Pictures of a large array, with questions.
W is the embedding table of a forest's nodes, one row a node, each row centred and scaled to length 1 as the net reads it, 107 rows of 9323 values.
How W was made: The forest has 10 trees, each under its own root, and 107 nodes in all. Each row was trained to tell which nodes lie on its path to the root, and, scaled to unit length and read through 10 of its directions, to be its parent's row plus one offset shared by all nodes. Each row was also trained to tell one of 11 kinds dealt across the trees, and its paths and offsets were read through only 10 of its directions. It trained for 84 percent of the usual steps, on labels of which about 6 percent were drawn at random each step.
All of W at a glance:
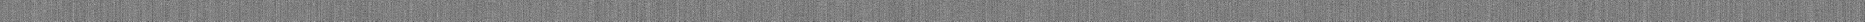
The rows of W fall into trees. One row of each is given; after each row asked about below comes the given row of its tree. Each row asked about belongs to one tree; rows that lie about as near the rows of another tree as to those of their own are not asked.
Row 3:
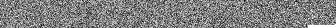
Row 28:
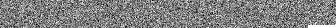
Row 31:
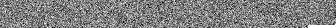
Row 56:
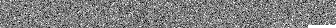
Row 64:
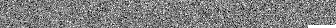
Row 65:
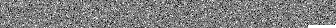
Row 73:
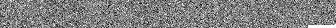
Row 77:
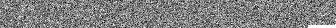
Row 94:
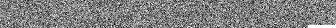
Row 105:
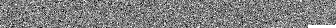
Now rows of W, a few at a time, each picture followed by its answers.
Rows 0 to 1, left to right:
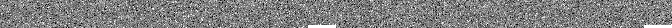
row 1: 28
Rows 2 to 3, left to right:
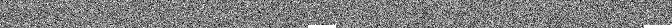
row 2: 31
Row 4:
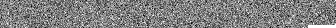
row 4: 56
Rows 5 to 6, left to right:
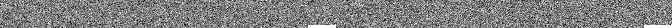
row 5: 105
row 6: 105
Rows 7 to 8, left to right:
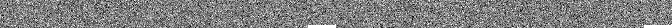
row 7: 56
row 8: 105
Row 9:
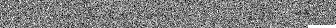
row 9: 3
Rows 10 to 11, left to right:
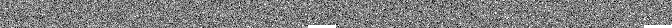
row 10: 31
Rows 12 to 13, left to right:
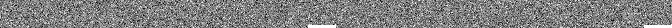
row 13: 56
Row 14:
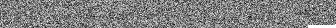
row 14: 3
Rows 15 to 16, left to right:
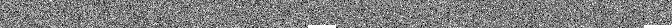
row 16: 65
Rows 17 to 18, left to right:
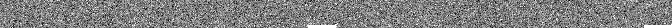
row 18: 31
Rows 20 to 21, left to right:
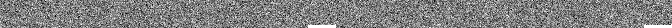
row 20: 64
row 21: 56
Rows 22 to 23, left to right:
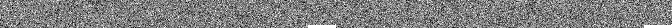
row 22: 56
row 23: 28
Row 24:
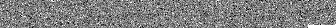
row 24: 64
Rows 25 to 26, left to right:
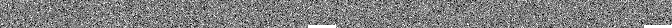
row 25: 73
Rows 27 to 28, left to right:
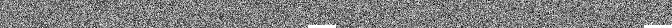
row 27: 56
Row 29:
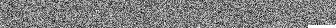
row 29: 105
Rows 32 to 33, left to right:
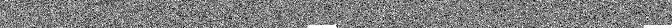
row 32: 94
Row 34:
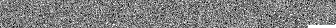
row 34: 77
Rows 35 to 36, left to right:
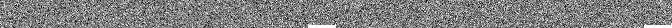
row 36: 73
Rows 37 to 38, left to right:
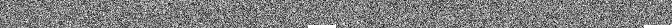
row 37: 64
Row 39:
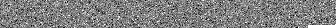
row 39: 65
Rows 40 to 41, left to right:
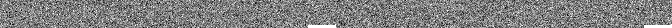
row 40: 56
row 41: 3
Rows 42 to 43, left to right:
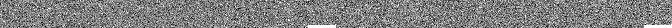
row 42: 105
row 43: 94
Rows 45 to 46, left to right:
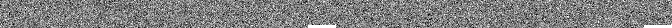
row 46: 65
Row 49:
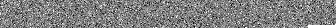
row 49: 105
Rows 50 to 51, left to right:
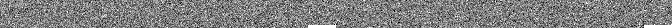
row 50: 65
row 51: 105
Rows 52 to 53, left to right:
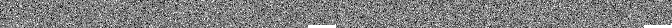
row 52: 65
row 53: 56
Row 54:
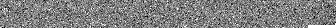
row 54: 31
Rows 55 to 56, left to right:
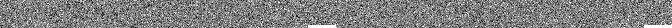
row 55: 65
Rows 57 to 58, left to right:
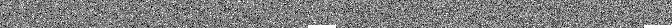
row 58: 105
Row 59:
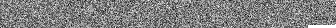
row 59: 56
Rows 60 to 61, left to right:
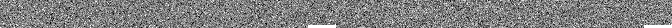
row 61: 28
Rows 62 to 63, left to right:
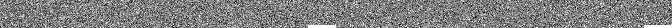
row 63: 31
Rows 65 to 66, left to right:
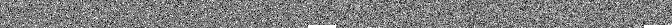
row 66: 73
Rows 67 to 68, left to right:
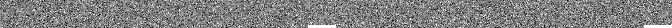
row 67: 28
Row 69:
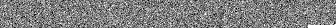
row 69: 105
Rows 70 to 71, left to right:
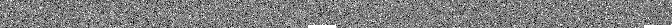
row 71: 65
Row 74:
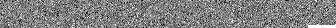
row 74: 77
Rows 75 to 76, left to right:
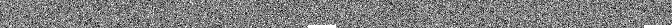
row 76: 56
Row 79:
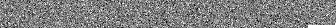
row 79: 77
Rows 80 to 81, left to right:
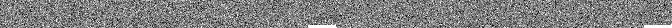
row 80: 73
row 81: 65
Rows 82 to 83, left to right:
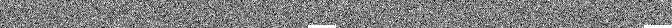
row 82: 65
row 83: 56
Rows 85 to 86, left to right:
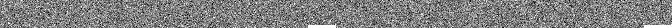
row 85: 31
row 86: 94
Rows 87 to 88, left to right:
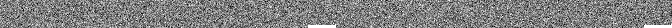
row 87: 105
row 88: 31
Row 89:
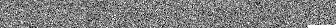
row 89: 64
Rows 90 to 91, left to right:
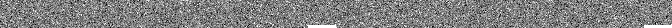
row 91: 65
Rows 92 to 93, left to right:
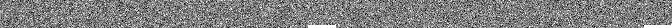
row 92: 28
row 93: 31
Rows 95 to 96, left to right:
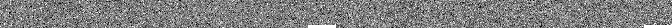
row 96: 73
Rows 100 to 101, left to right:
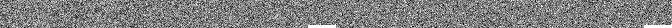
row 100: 65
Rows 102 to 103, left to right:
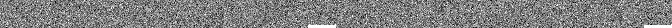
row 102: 105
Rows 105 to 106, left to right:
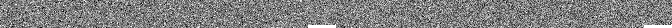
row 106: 77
